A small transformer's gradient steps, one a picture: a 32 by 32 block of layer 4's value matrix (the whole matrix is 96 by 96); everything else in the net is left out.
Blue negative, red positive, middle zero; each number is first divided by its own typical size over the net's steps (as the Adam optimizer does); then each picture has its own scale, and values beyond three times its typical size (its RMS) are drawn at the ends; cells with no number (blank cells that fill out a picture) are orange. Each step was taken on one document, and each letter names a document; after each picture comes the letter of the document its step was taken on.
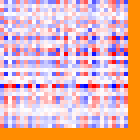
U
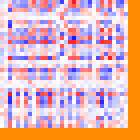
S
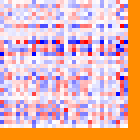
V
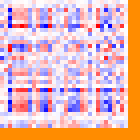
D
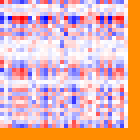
D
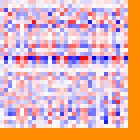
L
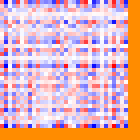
U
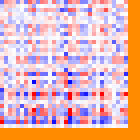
V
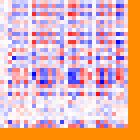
S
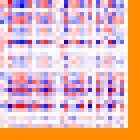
D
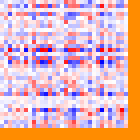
S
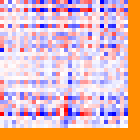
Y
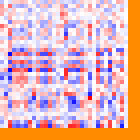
S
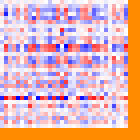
U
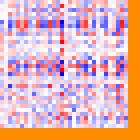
L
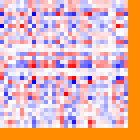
V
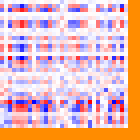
D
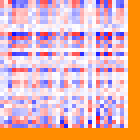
S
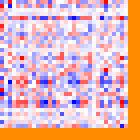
D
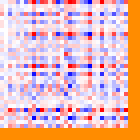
Y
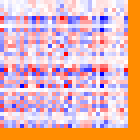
Y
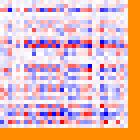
Y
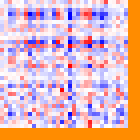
Y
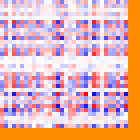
U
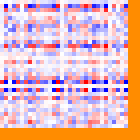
U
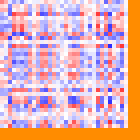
S
